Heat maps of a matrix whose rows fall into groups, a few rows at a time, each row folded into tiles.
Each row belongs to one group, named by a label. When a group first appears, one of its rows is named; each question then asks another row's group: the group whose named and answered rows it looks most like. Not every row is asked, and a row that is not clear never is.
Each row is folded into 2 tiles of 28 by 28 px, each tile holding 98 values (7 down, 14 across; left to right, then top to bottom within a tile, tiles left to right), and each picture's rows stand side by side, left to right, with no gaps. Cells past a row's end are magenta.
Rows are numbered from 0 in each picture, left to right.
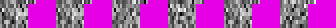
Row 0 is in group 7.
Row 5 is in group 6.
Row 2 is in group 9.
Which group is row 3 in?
9
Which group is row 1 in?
7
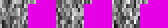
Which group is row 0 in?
6
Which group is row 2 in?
6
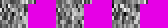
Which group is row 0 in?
9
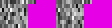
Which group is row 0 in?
9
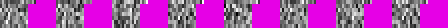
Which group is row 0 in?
9
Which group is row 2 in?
6
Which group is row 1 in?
9
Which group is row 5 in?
9
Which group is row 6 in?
7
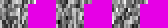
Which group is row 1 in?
6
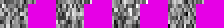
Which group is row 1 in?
7
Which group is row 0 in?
9
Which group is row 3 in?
7
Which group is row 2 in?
6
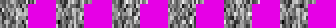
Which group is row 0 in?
7
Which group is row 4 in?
7
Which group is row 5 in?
6
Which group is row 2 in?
6
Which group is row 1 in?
6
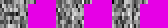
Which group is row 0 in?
9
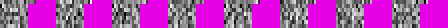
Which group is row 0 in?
9
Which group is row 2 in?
9
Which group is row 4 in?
9
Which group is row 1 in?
7
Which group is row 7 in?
9
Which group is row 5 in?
7
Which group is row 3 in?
9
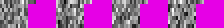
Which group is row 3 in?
7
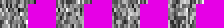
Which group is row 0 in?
9
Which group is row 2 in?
7
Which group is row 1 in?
9
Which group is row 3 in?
6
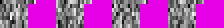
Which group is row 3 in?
7
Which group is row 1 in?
6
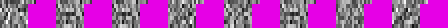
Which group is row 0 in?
9
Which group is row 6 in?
7
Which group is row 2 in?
9
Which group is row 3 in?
6
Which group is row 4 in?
9
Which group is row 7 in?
6
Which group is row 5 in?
9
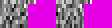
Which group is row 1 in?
7
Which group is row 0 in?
6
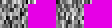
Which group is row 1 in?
7
